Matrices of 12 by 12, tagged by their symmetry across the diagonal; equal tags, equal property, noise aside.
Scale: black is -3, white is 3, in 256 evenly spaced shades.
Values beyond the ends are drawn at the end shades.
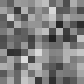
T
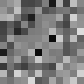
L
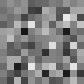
T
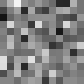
T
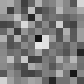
L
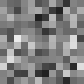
T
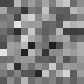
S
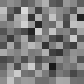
S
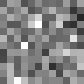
S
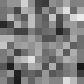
T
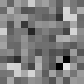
L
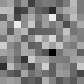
S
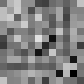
L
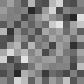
L
